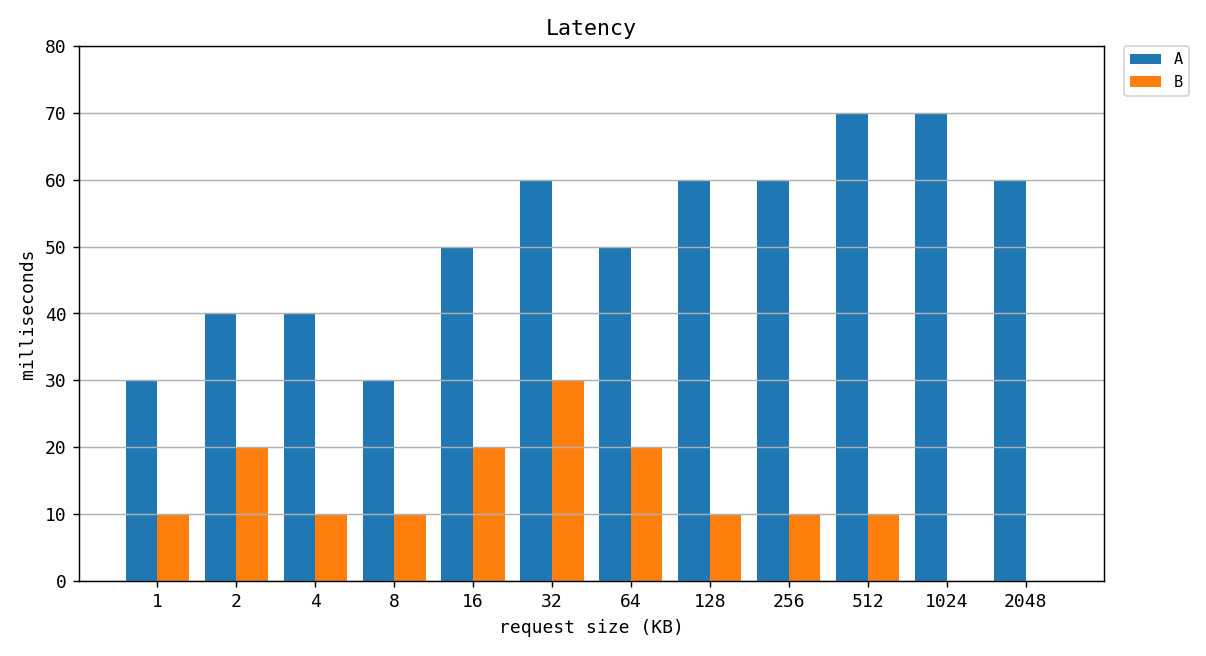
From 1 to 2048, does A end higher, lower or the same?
higher
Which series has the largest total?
A
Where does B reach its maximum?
32
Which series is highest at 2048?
A
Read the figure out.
Title: Latency
x-axis: request size (KB), ticks 1 2 4 8 16 32 64 128 256 512 1024 2048
y-axis: milliseconds, ticks 0 10 20 30 40 50 60 70 80
Legend: A, B
Values:
A: 30 40 40 30 50 60 50 60 60 70 70 60
B: 10 20 10 10 20 30 20 10 10 10 0 0
